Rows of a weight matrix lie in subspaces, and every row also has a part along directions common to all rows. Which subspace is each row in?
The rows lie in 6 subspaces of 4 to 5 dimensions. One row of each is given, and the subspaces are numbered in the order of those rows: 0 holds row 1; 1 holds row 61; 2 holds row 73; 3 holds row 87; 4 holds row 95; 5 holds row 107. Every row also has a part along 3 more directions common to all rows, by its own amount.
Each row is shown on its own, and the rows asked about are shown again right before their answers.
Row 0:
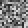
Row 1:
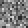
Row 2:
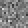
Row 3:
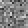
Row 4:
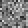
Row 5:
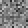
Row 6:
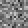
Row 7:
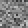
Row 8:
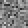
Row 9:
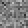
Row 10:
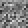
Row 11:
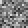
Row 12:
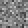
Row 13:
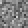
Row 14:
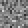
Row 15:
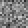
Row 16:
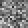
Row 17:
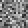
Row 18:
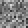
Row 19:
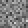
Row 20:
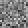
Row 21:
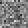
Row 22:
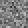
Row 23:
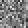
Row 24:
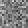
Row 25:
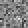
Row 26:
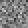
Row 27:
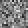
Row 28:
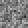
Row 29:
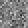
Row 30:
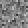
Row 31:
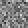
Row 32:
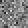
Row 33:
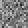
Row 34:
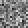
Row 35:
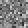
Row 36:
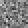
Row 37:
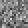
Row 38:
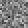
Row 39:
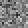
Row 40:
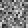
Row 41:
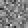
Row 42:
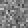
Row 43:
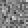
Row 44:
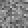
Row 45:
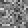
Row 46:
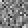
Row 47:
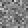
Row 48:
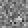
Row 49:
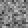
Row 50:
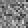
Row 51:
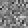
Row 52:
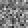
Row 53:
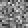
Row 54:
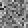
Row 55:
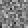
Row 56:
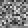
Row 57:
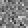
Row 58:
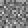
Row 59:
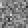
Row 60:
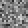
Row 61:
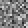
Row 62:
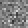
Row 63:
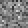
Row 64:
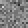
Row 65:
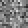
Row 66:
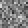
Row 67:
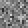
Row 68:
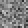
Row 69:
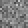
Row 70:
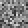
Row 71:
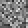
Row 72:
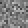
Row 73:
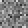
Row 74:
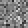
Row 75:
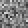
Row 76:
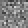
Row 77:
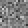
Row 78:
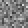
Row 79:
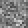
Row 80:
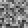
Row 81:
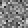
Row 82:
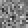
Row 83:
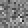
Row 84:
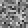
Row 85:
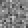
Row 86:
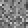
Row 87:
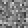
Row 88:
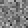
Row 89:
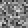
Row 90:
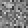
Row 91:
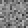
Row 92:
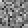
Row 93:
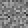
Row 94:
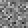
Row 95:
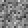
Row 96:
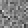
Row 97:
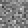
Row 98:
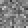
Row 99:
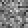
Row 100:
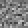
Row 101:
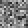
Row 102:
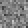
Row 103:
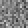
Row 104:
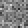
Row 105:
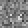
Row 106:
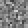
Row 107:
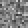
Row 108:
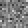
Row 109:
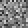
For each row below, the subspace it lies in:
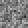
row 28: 4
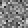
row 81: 4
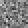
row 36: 4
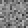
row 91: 0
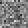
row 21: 1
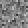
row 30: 5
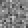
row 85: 1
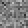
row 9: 3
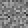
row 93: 5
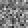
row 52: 0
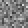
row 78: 1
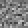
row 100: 3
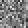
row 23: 0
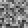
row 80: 3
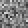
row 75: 4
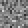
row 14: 5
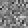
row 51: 2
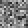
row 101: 3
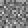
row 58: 4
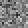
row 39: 0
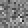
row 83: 0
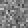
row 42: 4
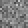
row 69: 2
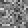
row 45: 4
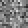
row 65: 3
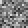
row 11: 1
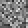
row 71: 0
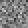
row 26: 2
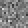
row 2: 2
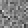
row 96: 5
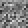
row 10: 0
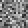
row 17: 5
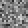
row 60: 2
